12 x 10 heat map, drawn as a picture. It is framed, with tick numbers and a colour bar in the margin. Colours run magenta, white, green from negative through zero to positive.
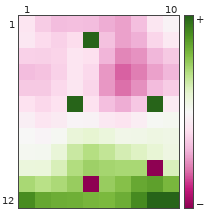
The field climbs toward the bottom. There are no regular stripes. On average the colour sits 50% of the way up the scale. Five lone cells stand out: three far higher and two far lower than their neighbours.
